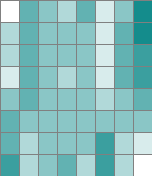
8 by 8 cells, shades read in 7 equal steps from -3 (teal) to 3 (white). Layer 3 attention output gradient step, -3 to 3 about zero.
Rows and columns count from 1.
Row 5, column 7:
0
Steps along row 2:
down up same same up down down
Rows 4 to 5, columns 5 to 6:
0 2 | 0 1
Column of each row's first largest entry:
1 6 6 1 6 2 8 8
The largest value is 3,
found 2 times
